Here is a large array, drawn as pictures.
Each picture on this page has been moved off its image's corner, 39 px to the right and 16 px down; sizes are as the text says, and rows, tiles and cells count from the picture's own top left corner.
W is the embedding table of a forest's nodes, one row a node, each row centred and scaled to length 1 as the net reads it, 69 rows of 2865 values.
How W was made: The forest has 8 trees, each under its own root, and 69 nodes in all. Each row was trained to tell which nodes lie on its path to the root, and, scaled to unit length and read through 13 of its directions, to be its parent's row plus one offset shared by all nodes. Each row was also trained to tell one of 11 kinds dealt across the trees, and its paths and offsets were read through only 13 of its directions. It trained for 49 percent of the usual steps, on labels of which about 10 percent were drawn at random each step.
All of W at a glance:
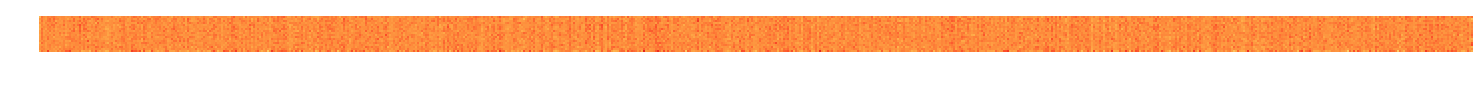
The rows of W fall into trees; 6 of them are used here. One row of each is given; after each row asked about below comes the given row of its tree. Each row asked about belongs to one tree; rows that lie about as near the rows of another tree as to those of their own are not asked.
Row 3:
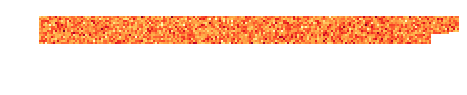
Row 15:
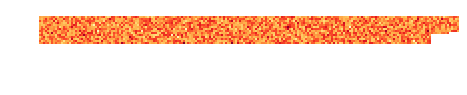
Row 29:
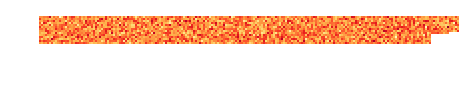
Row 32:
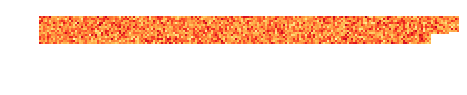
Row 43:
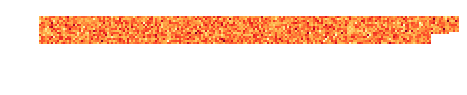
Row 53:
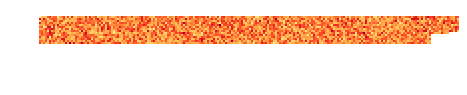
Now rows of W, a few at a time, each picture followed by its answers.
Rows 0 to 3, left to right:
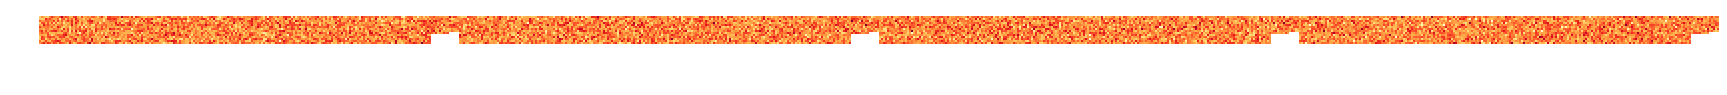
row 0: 15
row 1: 3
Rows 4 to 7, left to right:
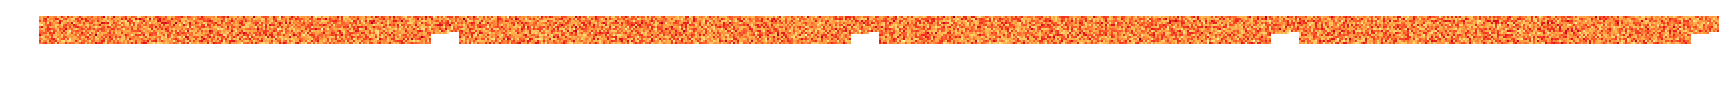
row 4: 53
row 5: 53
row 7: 29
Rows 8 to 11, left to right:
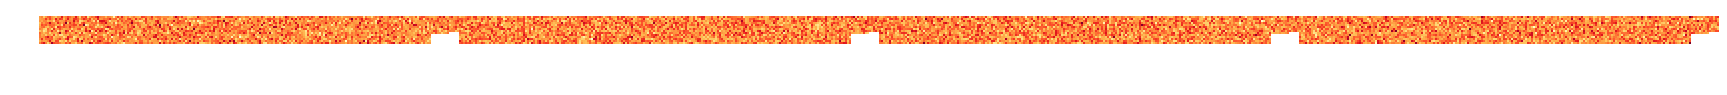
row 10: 53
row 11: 53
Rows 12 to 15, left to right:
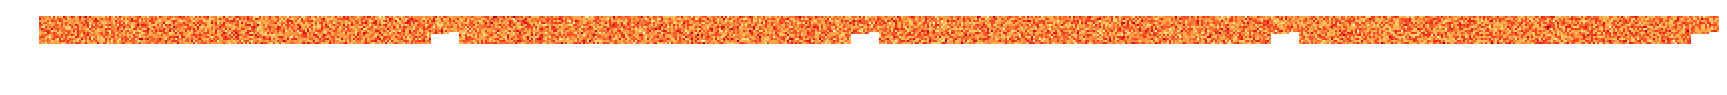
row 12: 29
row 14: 29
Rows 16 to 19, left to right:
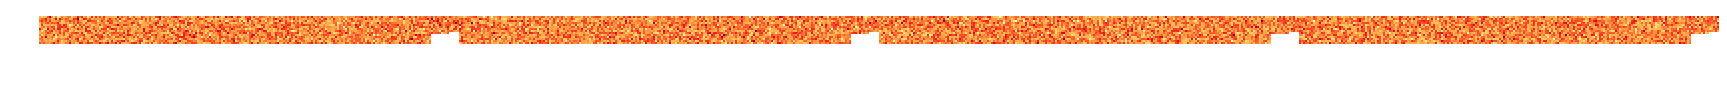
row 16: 3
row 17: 3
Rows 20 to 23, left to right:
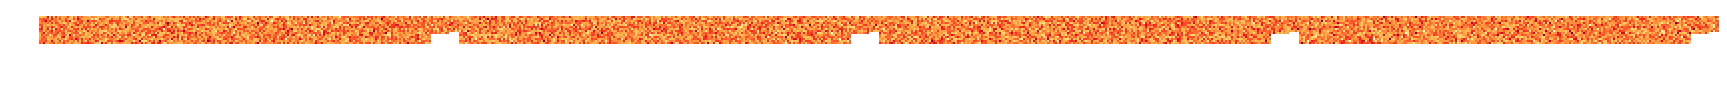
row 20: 3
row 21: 43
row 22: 53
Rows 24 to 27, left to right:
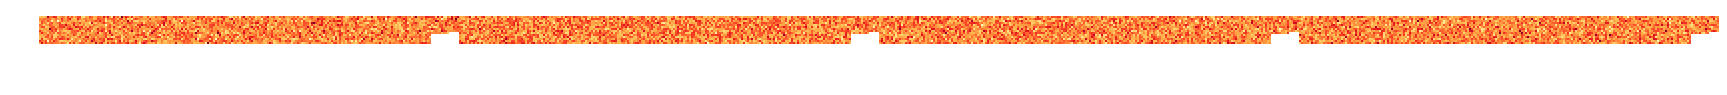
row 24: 53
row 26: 43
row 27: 43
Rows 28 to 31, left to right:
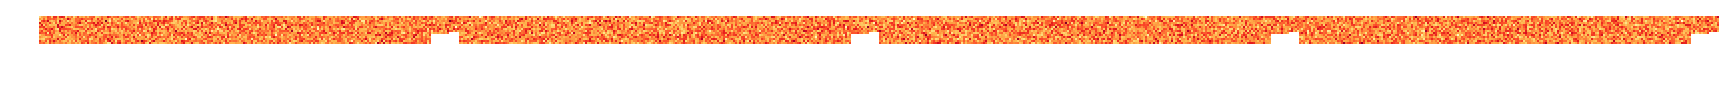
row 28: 53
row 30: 53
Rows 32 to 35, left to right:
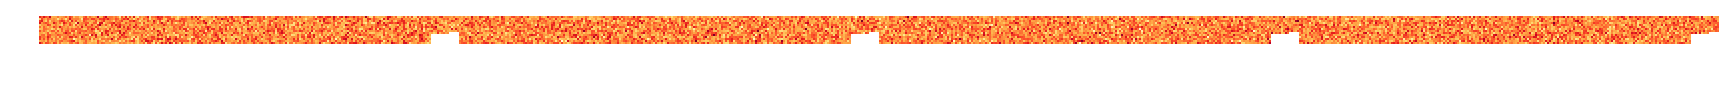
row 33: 43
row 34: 43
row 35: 3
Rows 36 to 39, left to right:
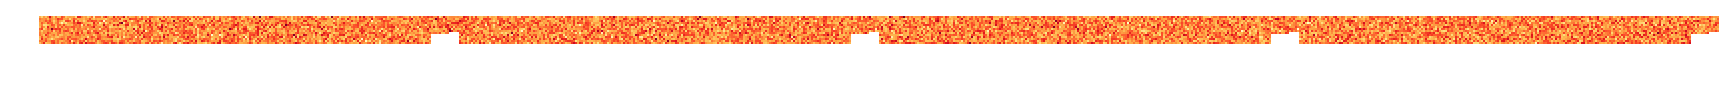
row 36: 3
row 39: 15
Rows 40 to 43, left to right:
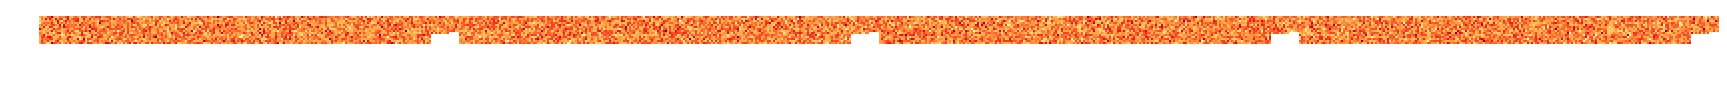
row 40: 43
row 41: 43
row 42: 29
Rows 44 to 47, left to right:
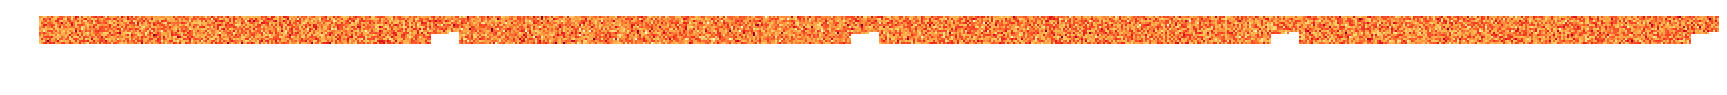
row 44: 43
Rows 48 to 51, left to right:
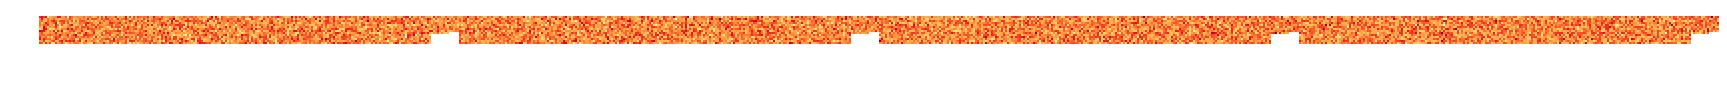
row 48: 32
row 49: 53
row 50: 3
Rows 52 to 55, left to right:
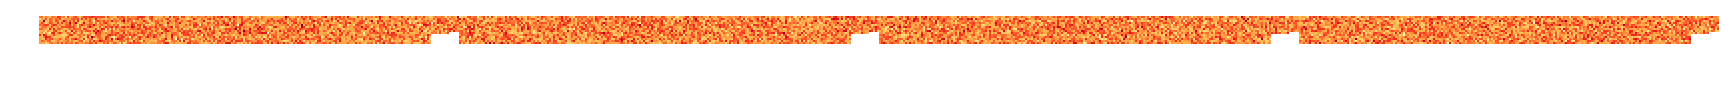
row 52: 43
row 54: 43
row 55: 15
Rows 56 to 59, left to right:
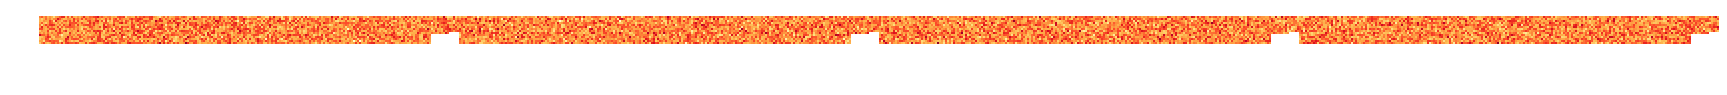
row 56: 43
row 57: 3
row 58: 29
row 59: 15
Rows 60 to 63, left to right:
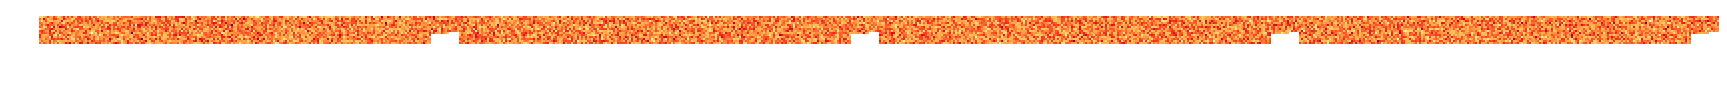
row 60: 53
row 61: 32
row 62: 53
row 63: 53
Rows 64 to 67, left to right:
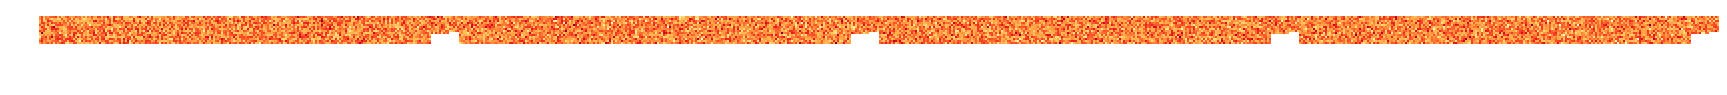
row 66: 53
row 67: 43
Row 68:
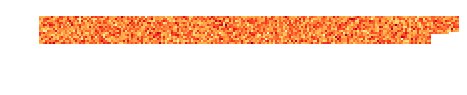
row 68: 43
